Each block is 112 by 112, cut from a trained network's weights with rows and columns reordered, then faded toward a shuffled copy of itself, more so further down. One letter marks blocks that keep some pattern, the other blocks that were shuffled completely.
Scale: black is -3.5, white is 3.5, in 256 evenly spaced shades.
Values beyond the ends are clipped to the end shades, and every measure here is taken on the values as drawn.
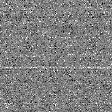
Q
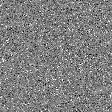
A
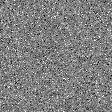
A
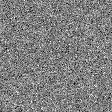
A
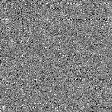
Q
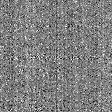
Q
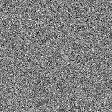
Q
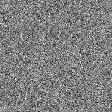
Q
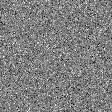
A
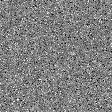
A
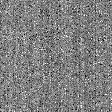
Q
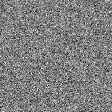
Q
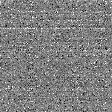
Q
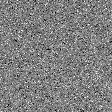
A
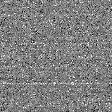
Q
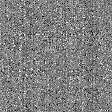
Q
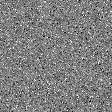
A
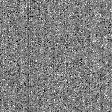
Q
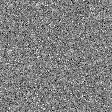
A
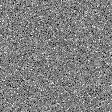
A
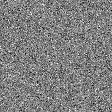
A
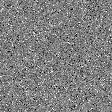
A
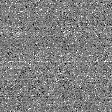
Q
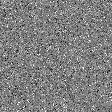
A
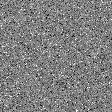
A
